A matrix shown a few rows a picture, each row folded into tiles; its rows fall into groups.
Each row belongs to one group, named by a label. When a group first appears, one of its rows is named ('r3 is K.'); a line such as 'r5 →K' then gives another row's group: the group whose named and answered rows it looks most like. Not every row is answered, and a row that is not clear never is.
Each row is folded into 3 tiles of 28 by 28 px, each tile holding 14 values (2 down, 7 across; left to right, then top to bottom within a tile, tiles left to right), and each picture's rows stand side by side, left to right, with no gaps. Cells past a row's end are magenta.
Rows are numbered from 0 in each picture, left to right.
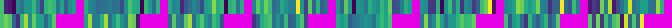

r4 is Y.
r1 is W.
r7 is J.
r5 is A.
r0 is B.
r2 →W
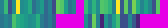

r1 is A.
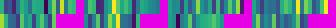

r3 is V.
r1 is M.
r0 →B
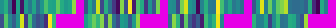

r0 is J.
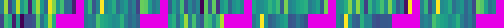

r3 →A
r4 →A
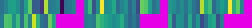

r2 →B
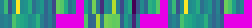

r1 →M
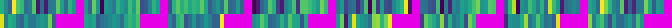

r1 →Y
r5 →J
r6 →W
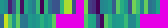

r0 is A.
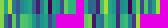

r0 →M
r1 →B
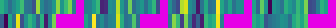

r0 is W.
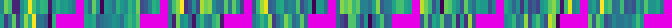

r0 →M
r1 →Y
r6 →W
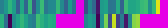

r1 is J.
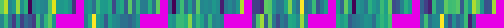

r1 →A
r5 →V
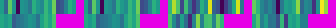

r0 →Y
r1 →Y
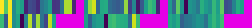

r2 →Y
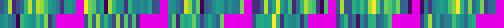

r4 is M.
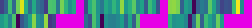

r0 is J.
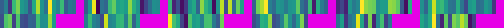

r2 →B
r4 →V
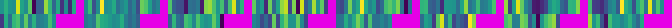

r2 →W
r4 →V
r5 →J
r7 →B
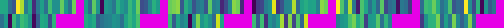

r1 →Y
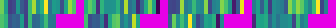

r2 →V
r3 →W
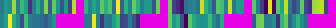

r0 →A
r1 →A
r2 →B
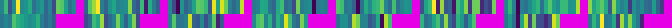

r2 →V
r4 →J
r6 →J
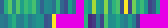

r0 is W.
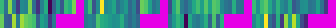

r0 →M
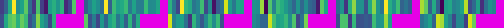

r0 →V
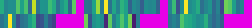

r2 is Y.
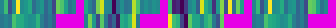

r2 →B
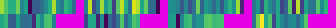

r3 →A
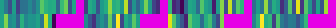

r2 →B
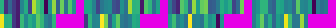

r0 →B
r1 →W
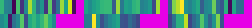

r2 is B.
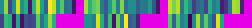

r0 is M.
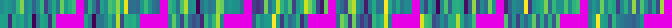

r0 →B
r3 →V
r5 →B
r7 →A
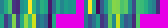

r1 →M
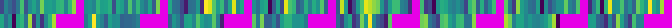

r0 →J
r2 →W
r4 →M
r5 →B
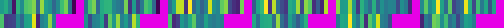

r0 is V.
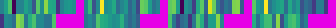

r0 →W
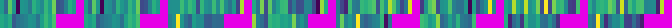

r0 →Y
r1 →Y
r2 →A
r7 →A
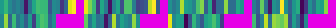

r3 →M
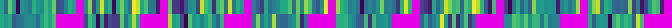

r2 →B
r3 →V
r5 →V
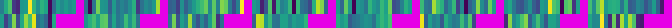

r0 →M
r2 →V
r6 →W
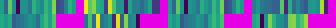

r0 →Y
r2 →Y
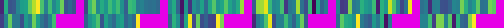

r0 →M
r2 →J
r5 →J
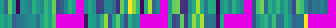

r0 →Y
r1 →W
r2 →M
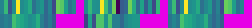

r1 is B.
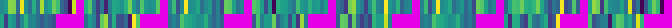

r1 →J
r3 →J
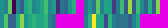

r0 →W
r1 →A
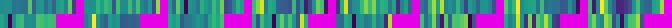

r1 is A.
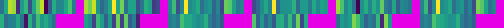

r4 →J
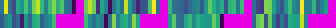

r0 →M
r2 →W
